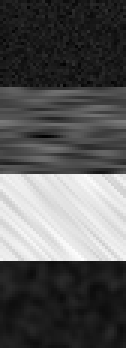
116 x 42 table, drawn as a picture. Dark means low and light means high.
It is made of 4 by 1 panels. Panel 1,1: very low, fine-grained, faint in contrast. Panel 2,1: low, streaked across. Panel 3,1: very high, slanting down to the right, faint in contrast. Panel 4,1: very low, blotchy, faint in contrast.
